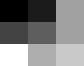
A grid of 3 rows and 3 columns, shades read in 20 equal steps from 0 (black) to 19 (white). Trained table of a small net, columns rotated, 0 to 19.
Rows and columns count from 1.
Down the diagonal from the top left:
0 7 15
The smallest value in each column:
0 2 12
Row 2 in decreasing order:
12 7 5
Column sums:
24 22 39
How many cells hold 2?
1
